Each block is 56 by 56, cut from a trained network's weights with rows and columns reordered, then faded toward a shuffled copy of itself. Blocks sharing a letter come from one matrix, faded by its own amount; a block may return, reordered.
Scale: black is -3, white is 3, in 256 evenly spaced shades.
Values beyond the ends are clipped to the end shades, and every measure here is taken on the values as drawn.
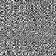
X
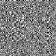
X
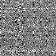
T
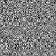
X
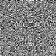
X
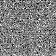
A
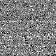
A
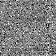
A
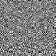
X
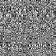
X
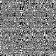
T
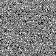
A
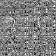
T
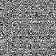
T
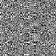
X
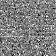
A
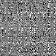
T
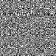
X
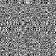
X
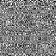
X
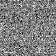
A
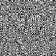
X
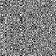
X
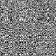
X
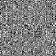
X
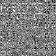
T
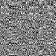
X
